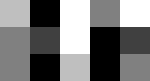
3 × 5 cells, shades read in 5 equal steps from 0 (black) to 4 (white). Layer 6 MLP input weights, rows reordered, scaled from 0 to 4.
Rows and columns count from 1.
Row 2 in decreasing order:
4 2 1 1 0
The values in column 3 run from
3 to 4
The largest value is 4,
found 3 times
